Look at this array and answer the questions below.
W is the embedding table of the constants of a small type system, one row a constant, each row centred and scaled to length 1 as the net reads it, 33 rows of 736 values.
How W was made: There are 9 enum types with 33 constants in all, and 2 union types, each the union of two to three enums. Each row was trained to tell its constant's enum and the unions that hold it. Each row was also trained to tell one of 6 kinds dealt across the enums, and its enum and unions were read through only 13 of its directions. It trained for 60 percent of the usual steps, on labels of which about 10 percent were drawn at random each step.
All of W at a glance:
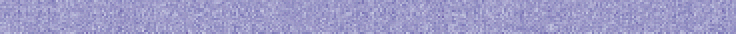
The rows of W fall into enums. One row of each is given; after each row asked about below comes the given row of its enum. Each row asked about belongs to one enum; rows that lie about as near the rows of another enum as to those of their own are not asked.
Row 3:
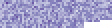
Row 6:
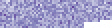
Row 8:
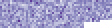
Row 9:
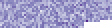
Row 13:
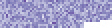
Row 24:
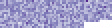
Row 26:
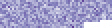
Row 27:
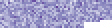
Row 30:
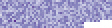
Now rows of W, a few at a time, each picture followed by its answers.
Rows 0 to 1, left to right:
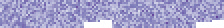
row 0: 6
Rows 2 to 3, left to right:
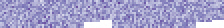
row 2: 13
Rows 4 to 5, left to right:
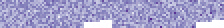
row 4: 13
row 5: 8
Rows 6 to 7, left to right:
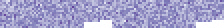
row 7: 27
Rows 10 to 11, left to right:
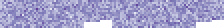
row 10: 27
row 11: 9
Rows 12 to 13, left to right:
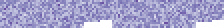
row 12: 13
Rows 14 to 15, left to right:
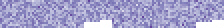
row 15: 30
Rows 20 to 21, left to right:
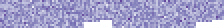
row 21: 30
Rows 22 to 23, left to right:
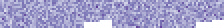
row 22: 27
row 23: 6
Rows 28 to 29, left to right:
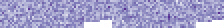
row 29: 26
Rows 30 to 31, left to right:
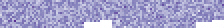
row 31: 26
